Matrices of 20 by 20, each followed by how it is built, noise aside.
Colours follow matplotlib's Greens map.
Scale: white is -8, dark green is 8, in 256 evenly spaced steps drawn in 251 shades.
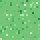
sparse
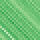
Toeplitz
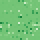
sparse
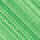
Toeplitz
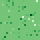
sparse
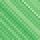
Toeplitz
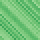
Toeplitz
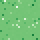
sparse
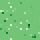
sparse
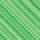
Toeplitz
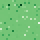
sparse
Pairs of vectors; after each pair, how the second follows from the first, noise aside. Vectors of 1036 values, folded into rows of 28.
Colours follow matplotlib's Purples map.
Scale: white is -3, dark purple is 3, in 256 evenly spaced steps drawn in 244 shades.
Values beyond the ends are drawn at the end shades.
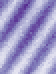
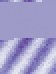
partly zeroed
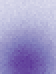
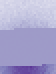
partly zeroed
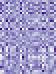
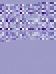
partly zeroed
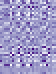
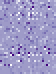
partly zeroed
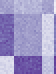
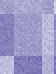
shrunk
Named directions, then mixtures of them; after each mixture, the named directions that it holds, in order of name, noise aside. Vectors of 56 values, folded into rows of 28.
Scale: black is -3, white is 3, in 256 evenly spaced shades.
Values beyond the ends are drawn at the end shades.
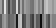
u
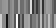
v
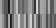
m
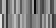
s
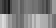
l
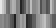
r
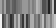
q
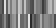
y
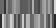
l, q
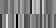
v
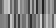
m, v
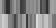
l, r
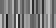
v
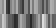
l, r, u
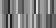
m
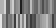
r, s, v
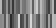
m, q, s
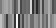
v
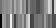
q, y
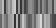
q, r, u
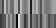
u, v, y
